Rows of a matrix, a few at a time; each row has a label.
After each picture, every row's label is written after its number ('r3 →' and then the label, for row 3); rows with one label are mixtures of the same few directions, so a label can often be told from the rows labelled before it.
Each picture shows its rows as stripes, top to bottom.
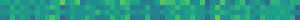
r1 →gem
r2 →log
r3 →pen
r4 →log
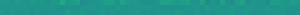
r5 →gem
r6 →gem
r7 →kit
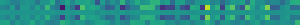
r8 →pen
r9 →gem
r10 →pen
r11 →gem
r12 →log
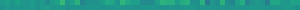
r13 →gem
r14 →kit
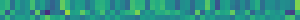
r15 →log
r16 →log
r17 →kit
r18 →kit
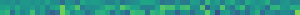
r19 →gem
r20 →gem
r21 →log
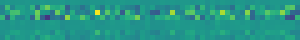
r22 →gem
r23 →kit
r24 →pen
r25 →kit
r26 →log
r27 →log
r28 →pen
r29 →kit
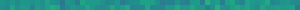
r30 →gem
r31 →log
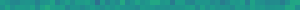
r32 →pen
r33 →kit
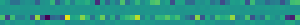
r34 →pen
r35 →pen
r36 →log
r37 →kit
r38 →kit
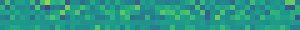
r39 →kit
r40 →kit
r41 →gem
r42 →log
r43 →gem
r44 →pen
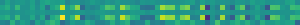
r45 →kit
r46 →gem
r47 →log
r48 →gem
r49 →log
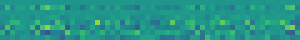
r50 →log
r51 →kit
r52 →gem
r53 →log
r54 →pen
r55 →kit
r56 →kit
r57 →gem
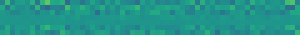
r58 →kit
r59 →kit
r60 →pen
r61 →gem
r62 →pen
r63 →kit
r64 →log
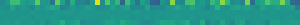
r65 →pen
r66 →log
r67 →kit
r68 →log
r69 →gem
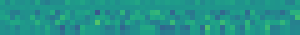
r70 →kit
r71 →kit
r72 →pen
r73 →log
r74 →pen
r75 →gem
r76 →gem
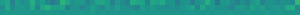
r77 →log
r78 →kit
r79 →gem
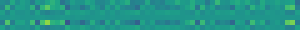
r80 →log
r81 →kit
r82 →kit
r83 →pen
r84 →kit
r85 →kit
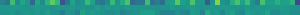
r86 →log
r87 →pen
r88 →gem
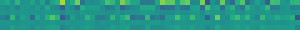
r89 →gem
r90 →gem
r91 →gem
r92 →log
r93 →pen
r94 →log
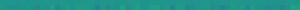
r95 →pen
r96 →pen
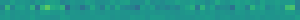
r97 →log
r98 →kit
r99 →kit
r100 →log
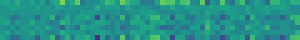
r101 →gem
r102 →pen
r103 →gem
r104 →pen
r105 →log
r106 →gem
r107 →log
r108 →pen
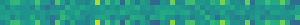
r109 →pen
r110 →kit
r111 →gem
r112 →log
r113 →pen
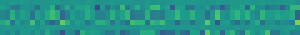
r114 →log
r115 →pen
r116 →log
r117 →log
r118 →log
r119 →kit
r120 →gem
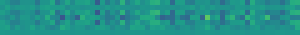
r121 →pen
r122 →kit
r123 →pen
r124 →gem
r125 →pen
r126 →log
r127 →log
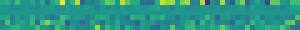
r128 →gem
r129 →pen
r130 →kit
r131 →log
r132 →kit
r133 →pen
